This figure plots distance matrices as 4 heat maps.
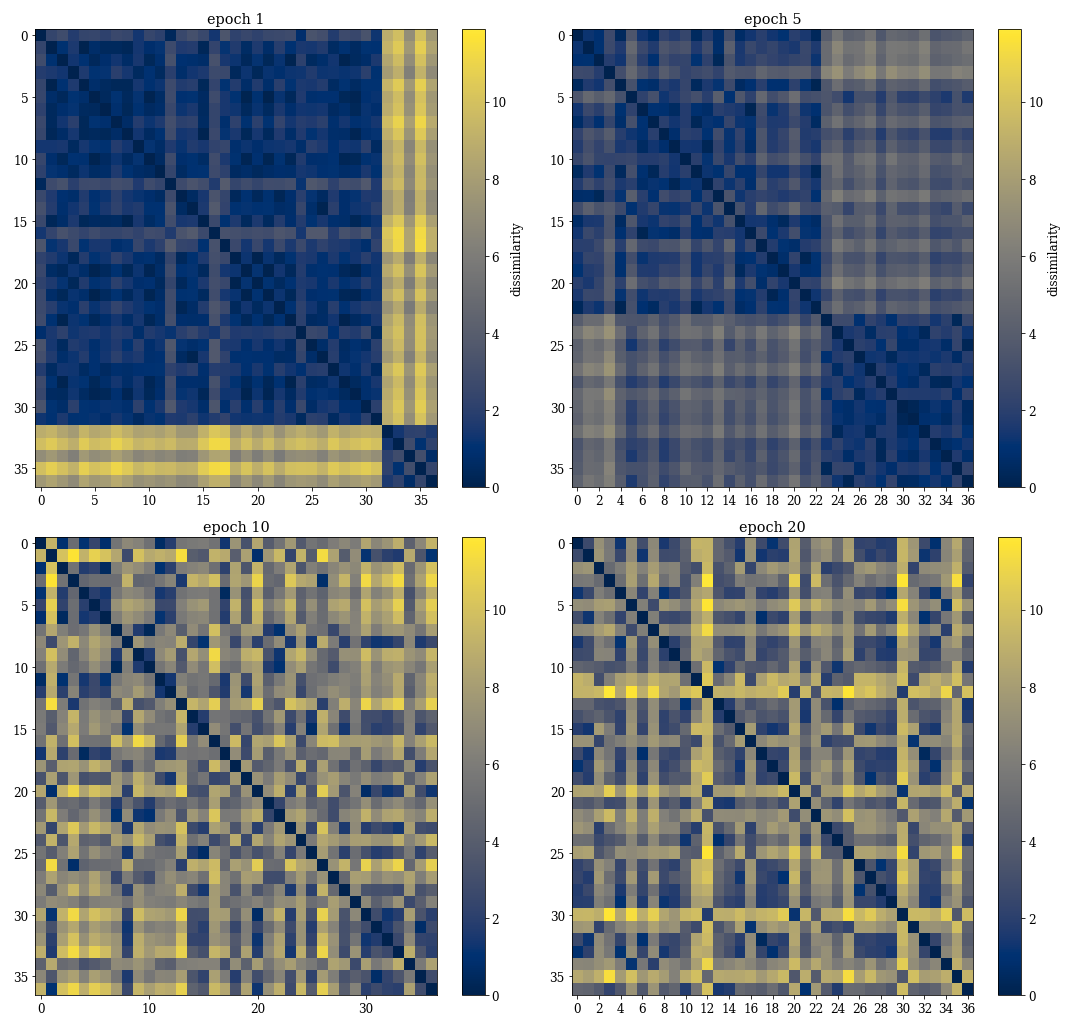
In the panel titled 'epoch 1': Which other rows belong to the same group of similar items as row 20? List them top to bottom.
0, 1, 2, 3, 4, 5, 6, 7, 8, 9, 10, 11, 12, 13, 14, 15, 16, 17, 18, 19, 21, 22, 23, 24, 25, 26, 27, 28, 29, 30, 31
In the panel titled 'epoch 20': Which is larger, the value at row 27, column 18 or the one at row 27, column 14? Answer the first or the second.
the second
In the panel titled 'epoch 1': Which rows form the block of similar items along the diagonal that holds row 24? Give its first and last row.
0 to 31
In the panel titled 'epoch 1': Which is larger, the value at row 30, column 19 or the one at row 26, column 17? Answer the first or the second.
the second
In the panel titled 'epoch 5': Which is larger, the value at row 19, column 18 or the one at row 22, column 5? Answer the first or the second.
the second
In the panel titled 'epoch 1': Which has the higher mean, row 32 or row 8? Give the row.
32
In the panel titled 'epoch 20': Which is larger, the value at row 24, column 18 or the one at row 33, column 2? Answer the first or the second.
the second
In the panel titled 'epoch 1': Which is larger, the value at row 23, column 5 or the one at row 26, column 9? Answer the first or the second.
the second
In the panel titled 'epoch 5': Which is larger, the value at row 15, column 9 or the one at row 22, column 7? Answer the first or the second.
the first
